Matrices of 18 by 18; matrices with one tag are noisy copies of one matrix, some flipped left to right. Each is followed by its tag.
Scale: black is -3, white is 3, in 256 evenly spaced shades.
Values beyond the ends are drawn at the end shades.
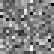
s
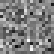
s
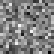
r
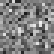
r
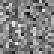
r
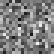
r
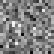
r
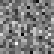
r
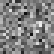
r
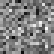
r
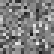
r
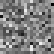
s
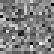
s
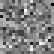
s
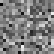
s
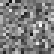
r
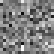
s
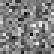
r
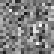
r
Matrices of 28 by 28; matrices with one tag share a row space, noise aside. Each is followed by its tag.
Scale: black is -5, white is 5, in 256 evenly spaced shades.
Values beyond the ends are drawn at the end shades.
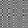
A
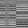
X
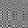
A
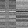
X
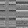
X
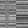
X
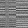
X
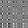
A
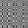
A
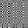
A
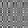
A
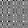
A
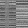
X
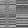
X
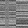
X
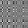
A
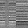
X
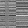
X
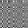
A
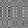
A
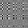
A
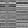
X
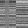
X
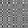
A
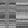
X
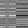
X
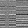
X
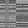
X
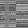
X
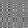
A
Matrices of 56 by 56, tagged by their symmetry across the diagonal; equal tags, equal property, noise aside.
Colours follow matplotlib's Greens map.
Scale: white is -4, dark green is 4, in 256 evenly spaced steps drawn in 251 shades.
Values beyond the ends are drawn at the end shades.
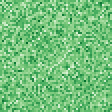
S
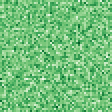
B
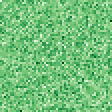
S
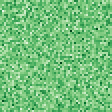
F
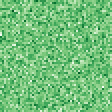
F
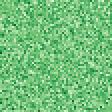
B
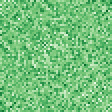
S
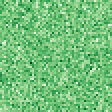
F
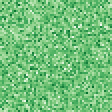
S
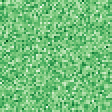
B
